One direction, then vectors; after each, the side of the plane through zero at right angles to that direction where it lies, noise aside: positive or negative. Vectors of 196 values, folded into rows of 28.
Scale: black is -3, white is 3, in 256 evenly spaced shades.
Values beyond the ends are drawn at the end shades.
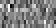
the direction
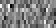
positive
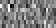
positive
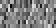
positive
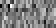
negative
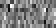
negative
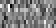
positive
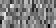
negative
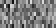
negative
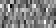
positive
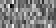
positive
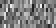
negative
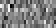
positive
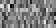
positive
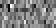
negative
